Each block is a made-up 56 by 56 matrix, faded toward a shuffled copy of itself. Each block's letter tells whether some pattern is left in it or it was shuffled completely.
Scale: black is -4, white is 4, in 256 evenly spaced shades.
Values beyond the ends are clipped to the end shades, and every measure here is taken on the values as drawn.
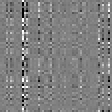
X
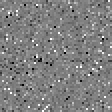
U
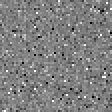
U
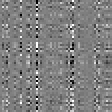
X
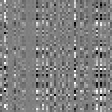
X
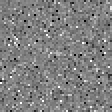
U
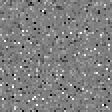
U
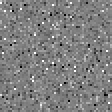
U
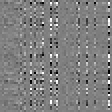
X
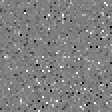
U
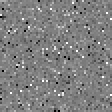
U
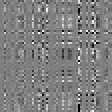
X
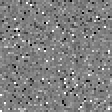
U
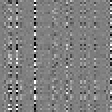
X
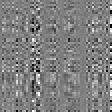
X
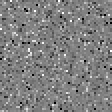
U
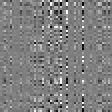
X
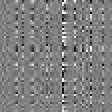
X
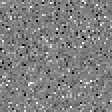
U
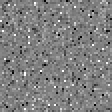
U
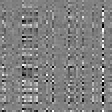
X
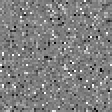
U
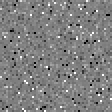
U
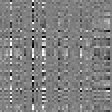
X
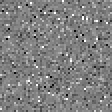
U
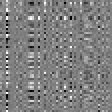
X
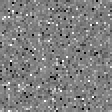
U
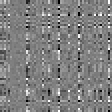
X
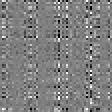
X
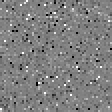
U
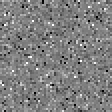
U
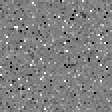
U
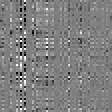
X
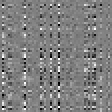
X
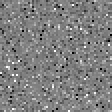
U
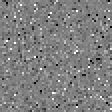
U
